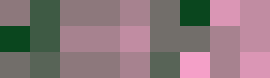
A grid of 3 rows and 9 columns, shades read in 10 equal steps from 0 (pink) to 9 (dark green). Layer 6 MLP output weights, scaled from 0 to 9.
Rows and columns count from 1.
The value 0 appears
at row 3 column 7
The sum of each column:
18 20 11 11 8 16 14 7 5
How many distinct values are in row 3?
6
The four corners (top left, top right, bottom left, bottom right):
4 2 5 1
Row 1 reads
4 7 4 4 3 5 9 1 2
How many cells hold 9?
2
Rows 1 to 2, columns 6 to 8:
5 9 1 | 5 5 3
